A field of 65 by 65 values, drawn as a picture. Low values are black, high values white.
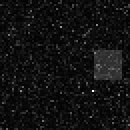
On average the colour sits 10% of the way up the scale. The middle right is the ninth with the highest average. No single row or column stands out from its neighbours. The values are skewed, with a long tail toward high values. An odd patch, higher than its surroundings, sits in the middle right. No regular stripes run through it. Neither half mirrors the other.
